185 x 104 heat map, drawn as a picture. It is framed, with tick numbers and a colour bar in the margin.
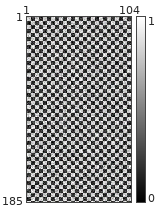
Average level on the scale: 50%. Odd rows or columns: none. Grain: checkered. Histogram: two levels.
